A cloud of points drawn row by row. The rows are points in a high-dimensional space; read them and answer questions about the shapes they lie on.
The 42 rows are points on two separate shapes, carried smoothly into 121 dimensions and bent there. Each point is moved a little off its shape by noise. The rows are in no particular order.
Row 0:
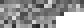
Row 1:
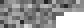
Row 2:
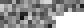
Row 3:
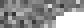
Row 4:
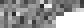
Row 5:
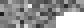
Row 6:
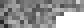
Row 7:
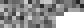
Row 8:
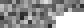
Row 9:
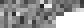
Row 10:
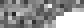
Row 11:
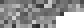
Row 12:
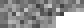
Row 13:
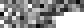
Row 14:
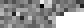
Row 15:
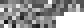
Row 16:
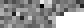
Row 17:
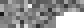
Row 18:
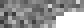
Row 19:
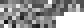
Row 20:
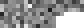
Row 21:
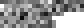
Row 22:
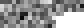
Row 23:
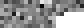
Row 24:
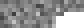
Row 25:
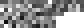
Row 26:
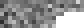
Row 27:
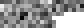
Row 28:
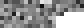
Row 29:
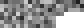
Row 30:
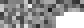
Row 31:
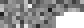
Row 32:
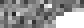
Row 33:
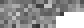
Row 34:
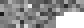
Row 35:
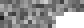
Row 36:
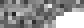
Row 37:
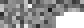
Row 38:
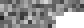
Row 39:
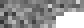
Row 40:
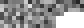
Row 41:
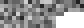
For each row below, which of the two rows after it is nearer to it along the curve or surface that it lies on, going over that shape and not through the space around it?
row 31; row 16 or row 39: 16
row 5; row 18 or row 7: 7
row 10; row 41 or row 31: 41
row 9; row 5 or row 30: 30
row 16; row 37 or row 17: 37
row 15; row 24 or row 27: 24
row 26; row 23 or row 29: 23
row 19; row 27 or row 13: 13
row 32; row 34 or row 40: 40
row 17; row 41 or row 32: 41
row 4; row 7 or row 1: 7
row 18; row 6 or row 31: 6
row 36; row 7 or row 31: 7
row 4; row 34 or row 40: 40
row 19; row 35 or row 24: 24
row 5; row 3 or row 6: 6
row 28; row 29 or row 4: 29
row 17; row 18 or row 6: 6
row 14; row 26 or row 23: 23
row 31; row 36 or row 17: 17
